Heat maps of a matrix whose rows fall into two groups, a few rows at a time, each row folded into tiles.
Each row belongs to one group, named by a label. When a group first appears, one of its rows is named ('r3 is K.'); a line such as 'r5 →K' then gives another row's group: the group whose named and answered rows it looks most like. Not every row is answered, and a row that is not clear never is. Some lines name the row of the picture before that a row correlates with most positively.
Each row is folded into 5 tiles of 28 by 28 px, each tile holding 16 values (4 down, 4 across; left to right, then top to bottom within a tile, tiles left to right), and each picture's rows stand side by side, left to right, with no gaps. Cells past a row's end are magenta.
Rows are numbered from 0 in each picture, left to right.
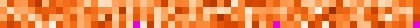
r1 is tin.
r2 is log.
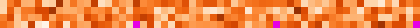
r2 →log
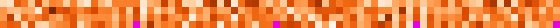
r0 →log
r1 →tin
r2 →log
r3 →tin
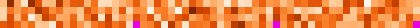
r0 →log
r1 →log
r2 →tin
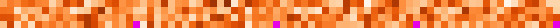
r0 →tin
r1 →tin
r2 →tin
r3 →tin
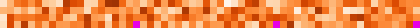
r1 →tin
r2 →tin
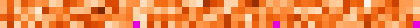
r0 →tin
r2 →tin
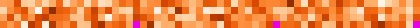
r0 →log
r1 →tin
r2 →log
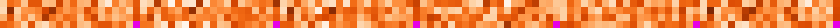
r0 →log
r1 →log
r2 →log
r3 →tin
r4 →log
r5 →log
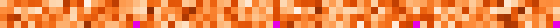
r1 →log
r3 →tin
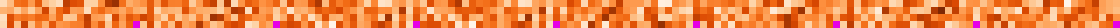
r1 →tin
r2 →log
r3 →log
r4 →log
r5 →tin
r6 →tin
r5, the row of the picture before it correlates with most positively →3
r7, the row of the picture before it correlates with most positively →0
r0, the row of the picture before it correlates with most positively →0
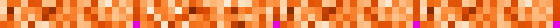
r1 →log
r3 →log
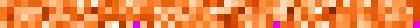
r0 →tin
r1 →tin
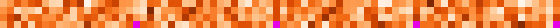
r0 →tin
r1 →log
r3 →log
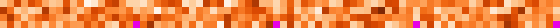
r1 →tin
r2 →tin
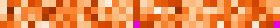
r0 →log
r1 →tin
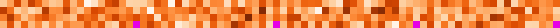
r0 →tin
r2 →tin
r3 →tin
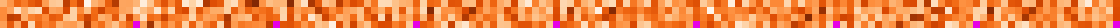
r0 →tin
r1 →tin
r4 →log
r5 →log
